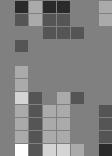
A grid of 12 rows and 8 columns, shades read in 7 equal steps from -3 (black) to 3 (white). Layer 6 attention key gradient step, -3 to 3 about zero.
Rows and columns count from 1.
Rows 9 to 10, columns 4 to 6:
1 1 0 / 1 1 0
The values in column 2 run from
-2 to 3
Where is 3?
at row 12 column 2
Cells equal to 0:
55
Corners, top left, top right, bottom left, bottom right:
0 1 0 -2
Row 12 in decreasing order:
3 2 2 1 0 0 -1 -2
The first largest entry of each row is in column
3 3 1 1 1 2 2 2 2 2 2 2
